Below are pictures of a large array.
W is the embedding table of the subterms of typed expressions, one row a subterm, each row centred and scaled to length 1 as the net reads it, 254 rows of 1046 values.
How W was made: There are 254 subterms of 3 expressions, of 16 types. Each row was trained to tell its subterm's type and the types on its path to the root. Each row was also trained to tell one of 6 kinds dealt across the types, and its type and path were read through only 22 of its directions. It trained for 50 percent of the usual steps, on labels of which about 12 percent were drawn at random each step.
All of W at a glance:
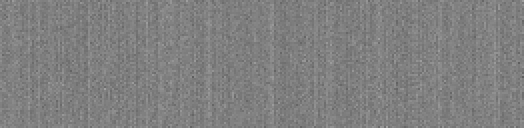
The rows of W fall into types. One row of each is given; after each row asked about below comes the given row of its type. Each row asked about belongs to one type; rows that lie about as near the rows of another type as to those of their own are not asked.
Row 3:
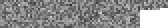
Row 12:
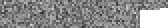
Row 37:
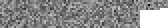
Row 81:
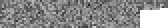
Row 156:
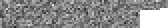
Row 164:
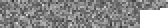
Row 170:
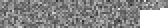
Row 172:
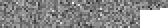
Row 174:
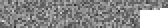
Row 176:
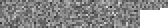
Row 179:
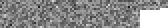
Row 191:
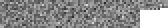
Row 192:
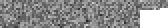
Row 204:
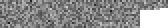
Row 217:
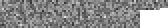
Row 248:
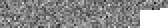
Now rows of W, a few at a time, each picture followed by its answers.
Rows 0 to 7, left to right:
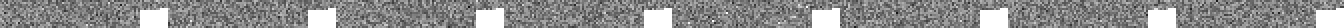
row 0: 3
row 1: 164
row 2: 174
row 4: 179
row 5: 12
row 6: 170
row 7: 179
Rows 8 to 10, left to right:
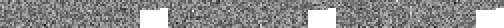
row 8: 170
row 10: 81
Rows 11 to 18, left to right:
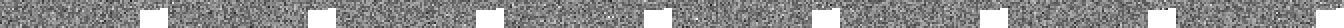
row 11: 156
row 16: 191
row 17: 204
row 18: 156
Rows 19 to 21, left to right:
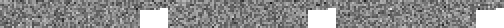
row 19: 37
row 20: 217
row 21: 191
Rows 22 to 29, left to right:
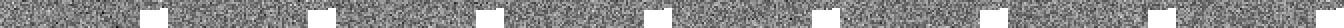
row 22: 174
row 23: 81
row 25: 179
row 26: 248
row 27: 37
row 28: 191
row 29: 192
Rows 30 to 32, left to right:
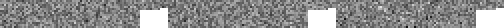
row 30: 172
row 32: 3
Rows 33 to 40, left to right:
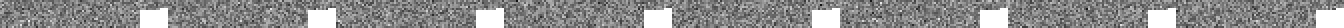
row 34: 191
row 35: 174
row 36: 191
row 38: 3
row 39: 217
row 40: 179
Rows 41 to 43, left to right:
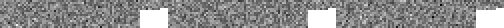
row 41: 37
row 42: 248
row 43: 172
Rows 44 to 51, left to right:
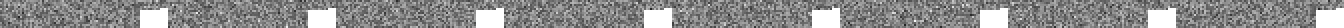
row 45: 174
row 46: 176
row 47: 192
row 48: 164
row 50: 191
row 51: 179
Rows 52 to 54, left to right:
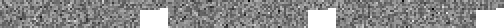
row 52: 156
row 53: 248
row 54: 174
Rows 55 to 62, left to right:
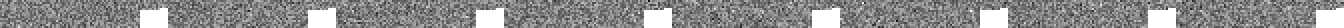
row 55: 170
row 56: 81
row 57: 3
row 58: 37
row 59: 12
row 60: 164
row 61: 191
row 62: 164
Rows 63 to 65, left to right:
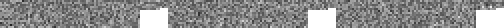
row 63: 81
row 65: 217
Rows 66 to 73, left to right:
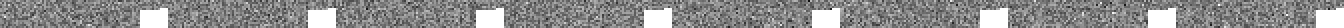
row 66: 179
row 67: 217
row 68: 12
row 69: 179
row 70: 217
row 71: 164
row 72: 164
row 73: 192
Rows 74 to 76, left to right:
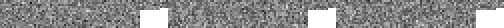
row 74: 12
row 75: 164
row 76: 174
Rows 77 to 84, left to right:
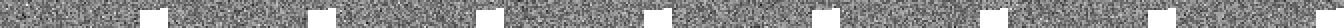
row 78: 174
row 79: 204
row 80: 191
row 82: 170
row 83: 217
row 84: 37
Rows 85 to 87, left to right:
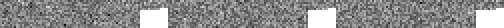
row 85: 3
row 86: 12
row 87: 217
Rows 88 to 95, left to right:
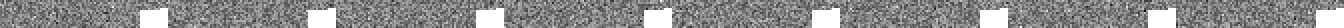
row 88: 12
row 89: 37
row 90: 174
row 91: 248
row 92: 191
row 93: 192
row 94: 170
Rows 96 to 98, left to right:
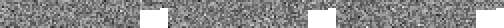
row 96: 174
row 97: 248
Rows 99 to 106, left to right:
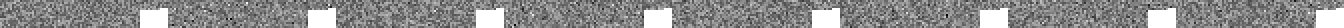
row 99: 176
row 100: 217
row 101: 176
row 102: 204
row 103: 204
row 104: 176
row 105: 156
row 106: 12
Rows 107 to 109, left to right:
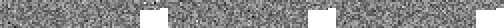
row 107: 248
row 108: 204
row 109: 248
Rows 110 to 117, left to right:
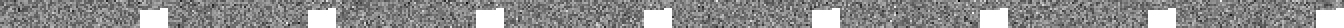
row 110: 191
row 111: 81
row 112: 217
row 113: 170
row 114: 248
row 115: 12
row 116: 204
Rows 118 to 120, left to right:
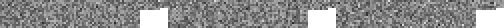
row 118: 81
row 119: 192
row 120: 3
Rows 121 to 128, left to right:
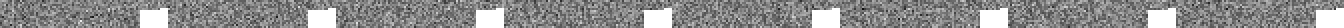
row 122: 179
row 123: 156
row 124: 217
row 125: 217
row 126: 217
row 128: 37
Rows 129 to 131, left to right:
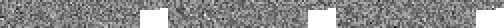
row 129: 204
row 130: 179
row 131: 176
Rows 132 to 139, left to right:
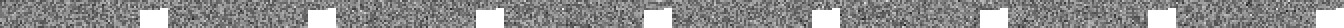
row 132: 176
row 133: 164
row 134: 37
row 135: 81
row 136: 170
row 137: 12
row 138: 174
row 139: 176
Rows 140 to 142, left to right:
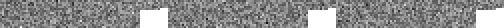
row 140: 12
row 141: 179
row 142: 164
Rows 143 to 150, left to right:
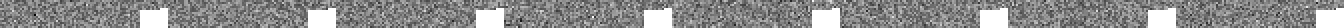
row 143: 170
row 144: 191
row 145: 191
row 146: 217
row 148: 172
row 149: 12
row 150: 174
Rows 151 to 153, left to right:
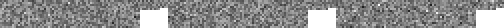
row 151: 164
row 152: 179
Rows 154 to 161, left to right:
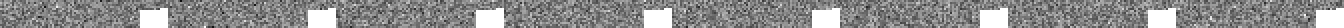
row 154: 179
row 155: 176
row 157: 176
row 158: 204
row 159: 192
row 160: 172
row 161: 37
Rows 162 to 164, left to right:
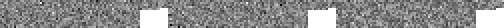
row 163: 217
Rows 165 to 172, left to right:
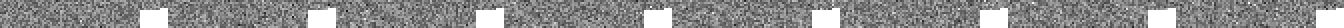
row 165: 192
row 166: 81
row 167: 164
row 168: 170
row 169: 217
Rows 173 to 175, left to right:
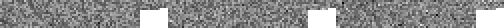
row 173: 164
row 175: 192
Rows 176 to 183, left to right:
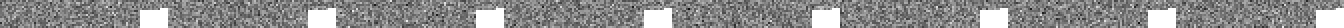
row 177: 248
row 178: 192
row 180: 170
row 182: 248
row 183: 192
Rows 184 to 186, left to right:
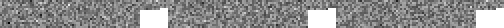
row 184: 3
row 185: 172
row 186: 176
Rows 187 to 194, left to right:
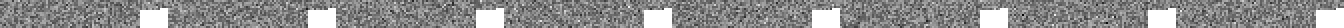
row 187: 37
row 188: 170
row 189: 179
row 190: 3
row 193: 174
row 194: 174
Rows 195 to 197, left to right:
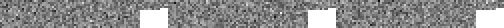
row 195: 248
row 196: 204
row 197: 156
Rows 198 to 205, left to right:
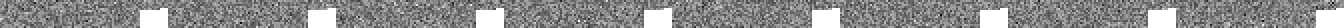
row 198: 248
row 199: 192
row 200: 170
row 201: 164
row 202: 3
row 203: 12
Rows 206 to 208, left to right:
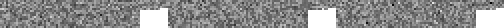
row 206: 179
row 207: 204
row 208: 204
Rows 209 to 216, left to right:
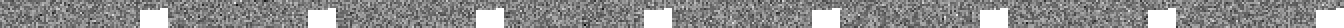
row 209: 191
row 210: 176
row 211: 170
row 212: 176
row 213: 172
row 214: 192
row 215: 12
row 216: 37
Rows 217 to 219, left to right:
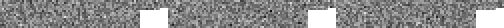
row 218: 156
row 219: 37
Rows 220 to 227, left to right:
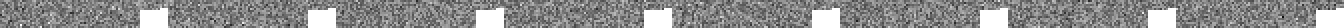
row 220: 156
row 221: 248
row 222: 81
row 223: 191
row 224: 191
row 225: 81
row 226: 37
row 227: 179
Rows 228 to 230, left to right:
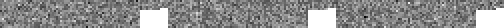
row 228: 37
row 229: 164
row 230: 179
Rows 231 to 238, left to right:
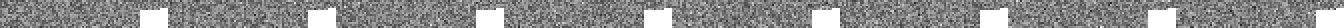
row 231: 176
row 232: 81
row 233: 179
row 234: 174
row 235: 248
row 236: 12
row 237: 248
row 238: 217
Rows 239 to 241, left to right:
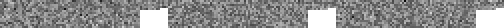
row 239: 156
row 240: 81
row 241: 192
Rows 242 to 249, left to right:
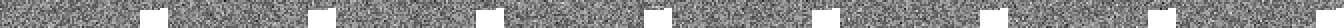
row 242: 12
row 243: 164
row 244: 217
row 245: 179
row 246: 176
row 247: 176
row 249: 164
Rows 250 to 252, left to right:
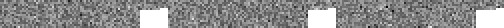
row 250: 172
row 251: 170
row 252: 12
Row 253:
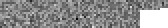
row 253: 174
